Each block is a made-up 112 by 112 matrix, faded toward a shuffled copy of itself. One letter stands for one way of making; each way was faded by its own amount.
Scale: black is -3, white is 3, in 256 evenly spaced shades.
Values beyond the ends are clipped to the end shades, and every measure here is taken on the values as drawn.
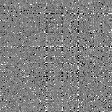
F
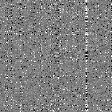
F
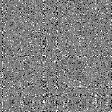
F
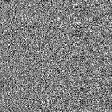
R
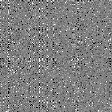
F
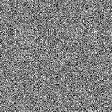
R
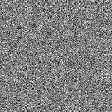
R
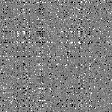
F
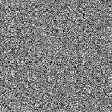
R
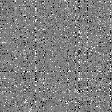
F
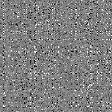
F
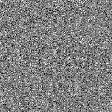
R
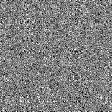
R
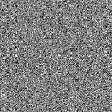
R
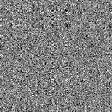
R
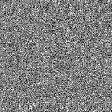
R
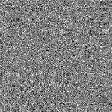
R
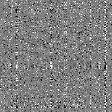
F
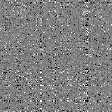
F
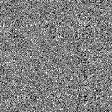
R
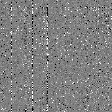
F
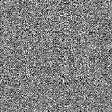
R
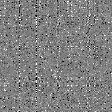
F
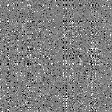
F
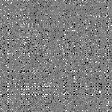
F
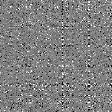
F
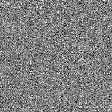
R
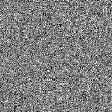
R
